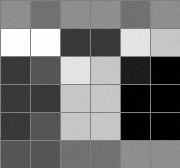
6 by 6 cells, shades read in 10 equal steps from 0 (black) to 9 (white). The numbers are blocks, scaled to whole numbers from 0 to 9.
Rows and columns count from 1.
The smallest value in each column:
2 2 2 2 0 0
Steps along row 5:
up up same down same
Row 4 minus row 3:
0 -1 -1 0 -1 0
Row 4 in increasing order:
0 0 2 2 7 7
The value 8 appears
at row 2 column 5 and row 3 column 3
